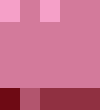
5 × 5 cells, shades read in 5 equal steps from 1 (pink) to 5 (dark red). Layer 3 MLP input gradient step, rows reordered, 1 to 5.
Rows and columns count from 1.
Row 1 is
1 2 1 2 2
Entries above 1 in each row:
3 5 5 5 5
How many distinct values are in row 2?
1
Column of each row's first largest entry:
2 1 1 1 1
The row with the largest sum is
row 5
